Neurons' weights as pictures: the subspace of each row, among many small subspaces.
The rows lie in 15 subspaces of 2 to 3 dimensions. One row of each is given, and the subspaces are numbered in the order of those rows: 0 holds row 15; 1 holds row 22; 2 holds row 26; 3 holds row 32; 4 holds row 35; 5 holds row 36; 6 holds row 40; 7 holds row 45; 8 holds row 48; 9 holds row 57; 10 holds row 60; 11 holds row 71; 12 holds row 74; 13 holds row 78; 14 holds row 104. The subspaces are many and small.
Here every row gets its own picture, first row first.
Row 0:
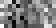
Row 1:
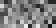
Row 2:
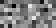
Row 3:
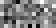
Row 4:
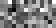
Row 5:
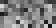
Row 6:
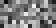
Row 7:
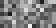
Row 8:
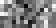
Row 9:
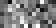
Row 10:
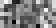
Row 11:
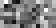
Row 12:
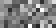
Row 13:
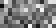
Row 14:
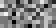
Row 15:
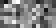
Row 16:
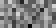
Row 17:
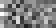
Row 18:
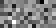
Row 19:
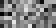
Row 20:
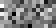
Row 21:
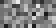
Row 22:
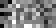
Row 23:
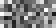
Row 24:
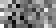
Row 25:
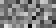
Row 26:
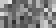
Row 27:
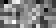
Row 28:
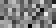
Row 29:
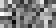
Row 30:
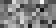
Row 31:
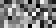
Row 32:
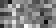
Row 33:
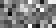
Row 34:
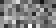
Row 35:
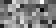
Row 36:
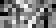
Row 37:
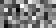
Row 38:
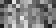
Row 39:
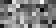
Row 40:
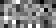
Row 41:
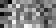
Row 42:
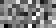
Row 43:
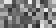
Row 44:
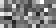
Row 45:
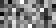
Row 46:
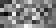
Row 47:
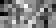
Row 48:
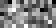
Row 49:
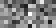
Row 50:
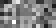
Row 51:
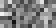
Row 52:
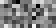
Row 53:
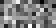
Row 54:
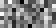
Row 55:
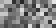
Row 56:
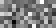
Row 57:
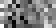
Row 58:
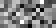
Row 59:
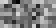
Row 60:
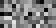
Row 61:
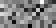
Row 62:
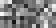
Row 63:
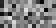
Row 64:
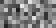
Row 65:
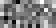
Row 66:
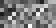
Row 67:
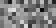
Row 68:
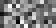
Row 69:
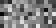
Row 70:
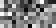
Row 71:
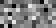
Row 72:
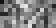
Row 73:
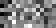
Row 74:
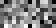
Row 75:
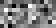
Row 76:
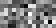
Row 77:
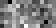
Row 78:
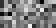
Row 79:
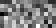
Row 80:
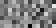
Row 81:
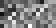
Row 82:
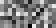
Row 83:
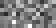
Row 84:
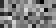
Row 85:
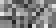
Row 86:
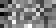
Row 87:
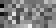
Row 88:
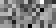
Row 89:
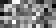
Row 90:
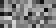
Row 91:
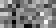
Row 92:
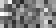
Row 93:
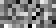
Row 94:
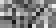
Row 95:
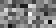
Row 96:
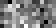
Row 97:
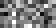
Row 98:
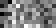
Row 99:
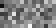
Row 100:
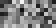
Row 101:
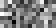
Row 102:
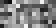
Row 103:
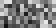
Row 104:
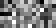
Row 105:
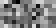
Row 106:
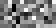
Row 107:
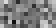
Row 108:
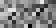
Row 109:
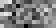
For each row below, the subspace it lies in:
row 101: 14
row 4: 8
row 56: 11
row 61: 1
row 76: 11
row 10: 12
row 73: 1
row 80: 7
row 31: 2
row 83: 3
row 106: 8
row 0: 9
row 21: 0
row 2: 11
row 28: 7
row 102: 4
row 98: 1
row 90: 10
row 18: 11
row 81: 9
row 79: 10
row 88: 14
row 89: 12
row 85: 2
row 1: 10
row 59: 0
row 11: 0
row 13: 10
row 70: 13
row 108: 9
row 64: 5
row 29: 14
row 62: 2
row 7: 13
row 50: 12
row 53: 6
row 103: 5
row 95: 11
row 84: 10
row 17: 8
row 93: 12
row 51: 14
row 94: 2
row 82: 2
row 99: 8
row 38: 9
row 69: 13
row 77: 3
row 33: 13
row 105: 0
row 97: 3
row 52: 0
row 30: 4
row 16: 7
